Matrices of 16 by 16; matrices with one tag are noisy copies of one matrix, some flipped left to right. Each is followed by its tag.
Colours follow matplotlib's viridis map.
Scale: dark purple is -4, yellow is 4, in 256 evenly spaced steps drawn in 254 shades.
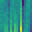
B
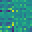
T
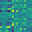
T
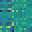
T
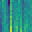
B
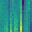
B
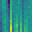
B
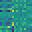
T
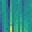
B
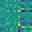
T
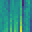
B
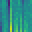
B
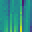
B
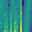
B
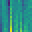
B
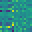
T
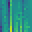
B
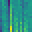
B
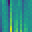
B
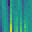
B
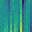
B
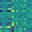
T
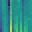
B
